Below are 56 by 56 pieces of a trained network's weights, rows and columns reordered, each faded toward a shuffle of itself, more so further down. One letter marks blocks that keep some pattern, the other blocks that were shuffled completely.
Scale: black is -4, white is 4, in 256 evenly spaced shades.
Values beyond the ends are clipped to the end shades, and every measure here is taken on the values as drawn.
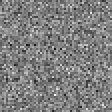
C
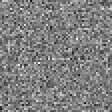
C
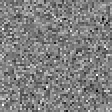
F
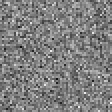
F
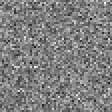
C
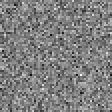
C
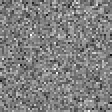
F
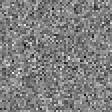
C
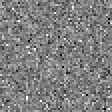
F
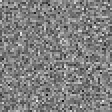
C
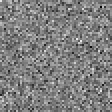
F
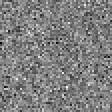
F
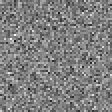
C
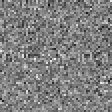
C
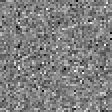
C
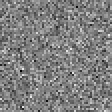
F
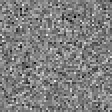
C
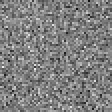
F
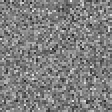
C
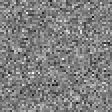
C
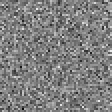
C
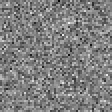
F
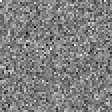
F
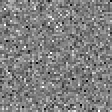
F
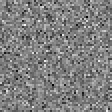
F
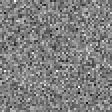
F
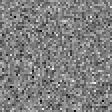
F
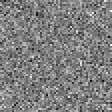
F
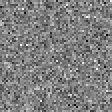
F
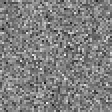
F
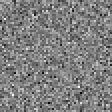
F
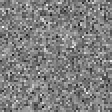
F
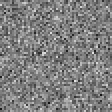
F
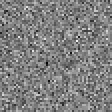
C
